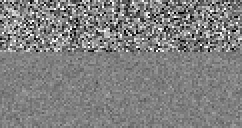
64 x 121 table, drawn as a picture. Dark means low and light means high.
Average level on the scale: 50%. Slope: none. Seam: horizontal, 40% of the way down, the bottom part calmer. Histogram: heavy tails on both sides.
